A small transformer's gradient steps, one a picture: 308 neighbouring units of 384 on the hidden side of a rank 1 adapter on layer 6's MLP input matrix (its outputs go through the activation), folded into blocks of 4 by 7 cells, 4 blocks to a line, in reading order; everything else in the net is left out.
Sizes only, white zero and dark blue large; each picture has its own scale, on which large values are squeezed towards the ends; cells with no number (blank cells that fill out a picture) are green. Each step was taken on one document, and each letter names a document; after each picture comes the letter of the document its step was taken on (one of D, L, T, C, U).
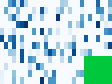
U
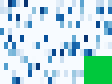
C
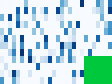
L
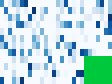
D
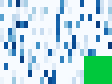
U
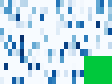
C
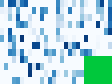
C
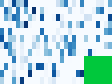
D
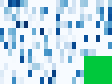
U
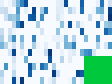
D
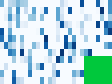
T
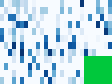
U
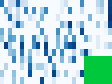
D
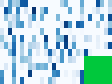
D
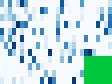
U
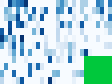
T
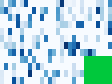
C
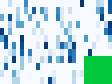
L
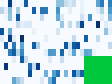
C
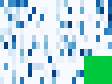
D
